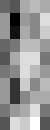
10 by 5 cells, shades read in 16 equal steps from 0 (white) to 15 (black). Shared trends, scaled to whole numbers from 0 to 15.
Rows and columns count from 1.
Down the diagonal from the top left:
9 15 5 4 8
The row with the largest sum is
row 2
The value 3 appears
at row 3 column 5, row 7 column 3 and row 10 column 3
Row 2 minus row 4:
-3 7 2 3 -4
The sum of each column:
78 91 42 42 57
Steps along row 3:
up down up down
